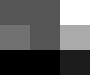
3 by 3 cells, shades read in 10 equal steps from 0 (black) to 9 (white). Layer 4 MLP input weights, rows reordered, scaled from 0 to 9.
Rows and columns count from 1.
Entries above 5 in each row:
1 1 0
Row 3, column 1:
0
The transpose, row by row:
3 4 0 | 3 3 0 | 9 6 1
